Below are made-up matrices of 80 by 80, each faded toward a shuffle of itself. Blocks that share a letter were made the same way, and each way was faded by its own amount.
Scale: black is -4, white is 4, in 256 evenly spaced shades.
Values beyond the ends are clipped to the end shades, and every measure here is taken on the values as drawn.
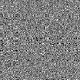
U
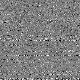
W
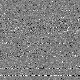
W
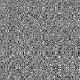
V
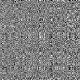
V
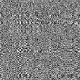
V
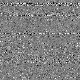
W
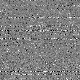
W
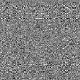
U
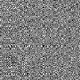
V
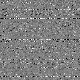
W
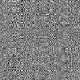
V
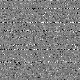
W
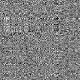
U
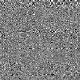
U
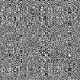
V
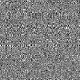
U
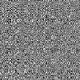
V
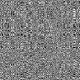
V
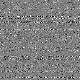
W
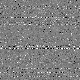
W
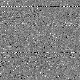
W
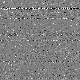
W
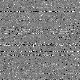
W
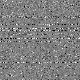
W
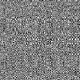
V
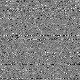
W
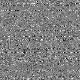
W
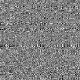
U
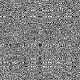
U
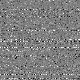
W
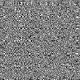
U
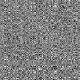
V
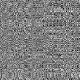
V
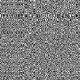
V
